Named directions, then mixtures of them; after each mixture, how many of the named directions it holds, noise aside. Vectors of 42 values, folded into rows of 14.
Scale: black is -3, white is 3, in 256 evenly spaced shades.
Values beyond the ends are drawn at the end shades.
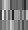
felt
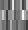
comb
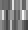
one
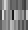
one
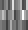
one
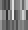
two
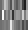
two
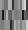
two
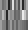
one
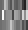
two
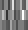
one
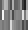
two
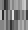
one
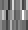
one
